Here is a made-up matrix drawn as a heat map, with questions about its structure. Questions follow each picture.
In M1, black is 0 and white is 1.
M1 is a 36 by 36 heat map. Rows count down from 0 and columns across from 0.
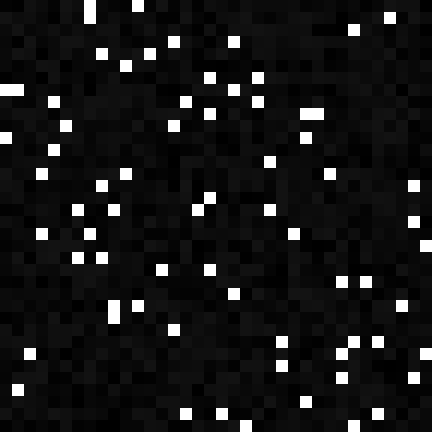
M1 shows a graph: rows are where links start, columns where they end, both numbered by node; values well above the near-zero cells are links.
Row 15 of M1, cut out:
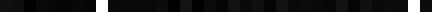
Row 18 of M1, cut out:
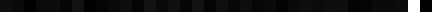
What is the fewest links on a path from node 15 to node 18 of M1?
2
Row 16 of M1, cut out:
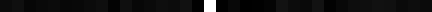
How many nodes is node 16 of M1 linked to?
1
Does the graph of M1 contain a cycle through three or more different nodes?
no
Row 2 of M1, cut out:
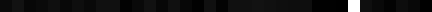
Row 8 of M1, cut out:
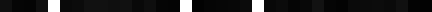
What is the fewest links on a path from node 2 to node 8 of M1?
6
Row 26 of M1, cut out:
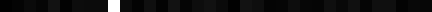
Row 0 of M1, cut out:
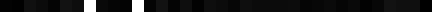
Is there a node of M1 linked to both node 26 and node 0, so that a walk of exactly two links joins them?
no
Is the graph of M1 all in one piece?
yes
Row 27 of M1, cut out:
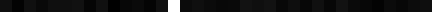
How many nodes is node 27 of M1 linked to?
1
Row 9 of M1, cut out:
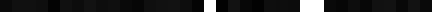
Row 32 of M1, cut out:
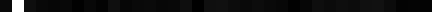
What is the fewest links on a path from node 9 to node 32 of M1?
6
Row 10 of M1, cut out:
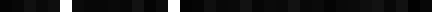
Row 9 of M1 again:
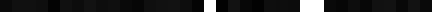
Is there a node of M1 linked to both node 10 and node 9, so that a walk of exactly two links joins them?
no
